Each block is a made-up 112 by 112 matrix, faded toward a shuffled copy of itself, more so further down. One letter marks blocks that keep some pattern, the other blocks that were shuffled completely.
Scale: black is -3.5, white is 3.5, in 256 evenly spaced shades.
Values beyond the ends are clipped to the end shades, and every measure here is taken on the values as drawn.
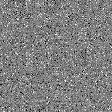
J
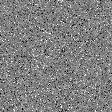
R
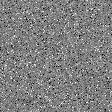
R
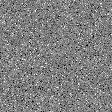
R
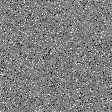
R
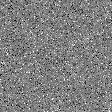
R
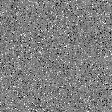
R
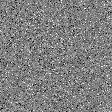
R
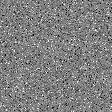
R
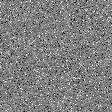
R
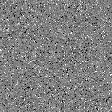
J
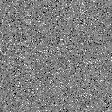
J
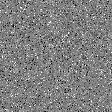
J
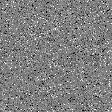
J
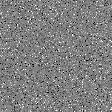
J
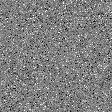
R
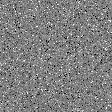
R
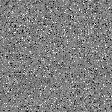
J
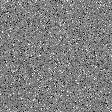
R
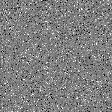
J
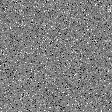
R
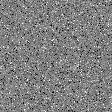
R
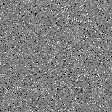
J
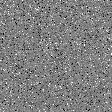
R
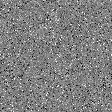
R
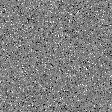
R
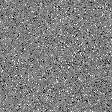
R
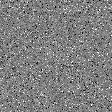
R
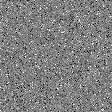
J
